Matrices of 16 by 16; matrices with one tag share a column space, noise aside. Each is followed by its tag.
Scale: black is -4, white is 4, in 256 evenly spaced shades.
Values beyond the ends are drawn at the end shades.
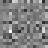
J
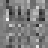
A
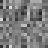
A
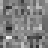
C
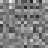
J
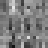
C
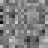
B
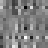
C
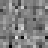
C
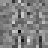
B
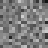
J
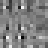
C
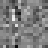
A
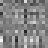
B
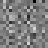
J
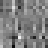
C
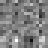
B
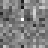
A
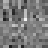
A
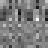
A
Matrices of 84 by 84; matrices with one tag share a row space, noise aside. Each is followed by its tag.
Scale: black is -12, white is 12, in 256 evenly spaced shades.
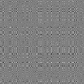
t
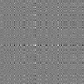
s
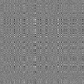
s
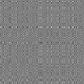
t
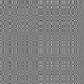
t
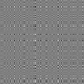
s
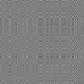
t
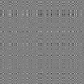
t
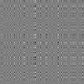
s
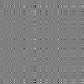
s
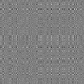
t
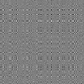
t
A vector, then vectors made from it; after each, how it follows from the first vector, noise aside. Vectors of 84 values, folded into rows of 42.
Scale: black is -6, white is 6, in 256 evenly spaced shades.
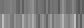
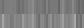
shrunk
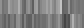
wrapped around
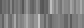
wrapped around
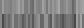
negated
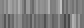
wrapped around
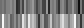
scaled up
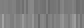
shrunk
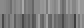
negated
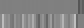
partly zeroed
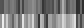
scaled up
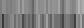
negated
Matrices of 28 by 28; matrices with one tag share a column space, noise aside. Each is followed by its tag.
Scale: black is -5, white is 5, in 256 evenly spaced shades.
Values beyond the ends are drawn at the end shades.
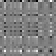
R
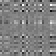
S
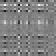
S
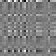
R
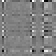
R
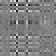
S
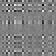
S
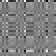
R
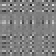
S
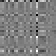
R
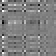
S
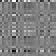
R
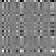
R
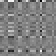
R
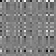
R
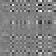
S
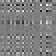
S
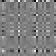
R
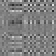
S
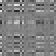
S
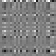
R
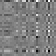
R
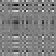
S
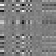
S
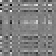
S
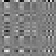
R
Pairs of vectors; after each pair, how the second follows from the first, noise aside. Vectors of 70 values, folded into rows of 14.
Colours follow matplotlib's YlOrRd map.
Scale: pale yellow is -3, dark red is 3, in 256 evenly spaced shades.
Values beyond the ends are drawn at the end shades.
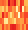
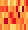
negated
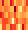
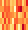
sign-scrambled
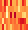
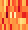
negated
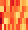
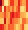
wrapped around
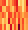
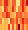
sign-scrambled
